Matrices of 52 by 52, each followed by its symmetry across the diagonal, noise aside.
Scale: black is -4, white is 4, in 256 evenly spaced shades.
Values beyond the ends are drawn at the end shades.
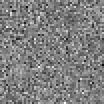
antisymmetric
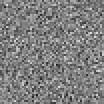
antisymmetric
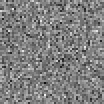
neither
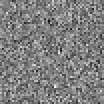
neither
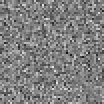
antisymmetric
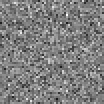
neither
